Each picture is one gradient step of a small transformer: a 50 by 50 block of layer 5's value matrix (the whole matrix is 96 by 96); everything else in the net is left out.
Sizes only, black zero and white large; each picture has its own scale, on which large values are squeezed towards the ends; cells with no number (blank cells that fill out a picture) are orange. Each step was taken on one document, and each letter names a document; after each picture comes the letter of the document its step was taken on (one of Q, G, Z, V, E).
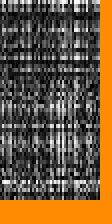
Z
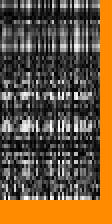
Z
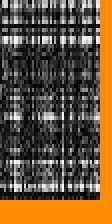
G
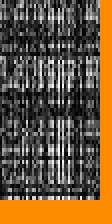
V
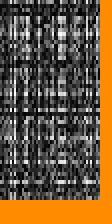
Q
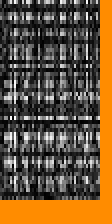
Q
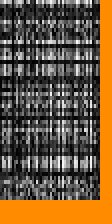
Z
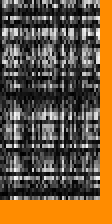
G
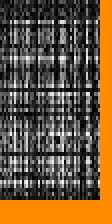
Q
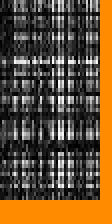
V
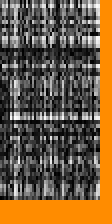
G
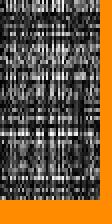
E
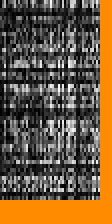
V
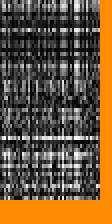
Z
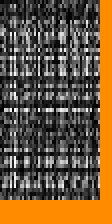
Q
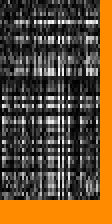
V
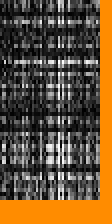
V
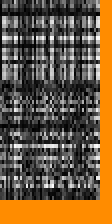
G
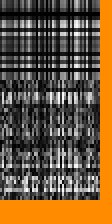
Z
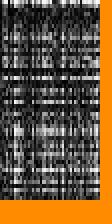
G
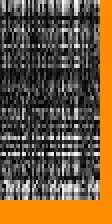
Z
